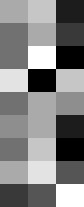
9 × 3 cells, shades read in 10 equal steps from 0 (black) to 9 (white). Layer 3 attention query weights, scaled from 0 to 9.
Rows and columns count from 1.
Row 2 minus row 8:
-2 -2 -1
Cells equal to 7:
3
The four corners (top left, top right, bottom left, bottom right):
6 1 2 9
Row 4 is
8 0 7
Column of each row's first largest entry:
2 2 2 1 2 2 2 2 3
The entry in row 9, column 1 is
2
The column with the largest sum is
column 2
